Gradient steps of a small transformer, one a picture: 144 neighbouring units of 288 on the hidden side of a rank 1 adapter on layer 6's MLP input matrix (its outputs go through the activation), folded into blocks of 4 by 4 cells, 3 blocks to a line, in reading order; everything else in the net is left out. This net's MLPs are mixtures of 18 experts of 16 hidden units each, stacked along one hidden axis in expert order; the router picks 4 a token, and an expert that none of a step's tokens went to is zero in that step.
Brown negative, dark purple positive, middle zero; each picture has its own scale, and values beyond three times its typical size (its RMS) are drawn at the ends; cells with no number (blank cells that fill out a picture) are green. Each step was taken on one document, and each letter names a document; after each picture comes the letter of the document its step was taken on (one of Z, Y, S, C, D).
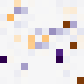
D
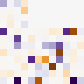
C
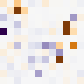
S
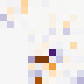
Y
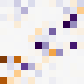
D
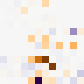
Y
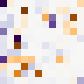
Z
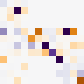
S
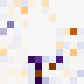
C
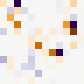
D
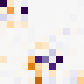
C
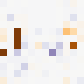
Z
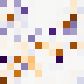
D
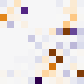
Y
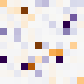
S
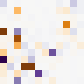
S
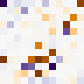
C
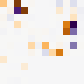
D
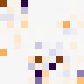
Y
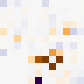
C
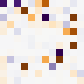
S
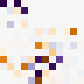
C
